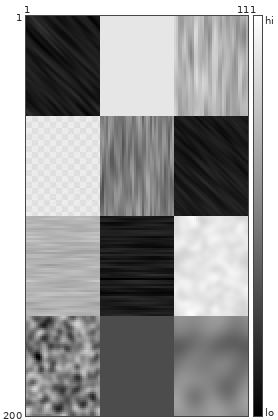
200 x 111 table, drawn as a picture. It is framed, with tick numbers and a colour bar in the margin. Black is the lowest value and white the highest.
It is made of 4 by 3 panels. Panel 1,1: very low, slanting down to the right, faint in contrast. Panel 1,2: very high, flat. Panel 1,3: high, streaked downward. Panel 2,1: very high, checkered, faint in contrast. Panel 2,2: middling, streaked downward. Panel 2,3: very low, slanting down to the right, faint in contrast. Panel 3,1: high, streaked across, faint in contrast. Panel 3,2: very low, streaked across, faint in contrast. Panel 3,3: very high, blotchy, faint in contrast. Panel 4,1: middling, blotchy, strong in contrast. Panel 4,2: low, flat. Panel 4,3: middling, smooth.
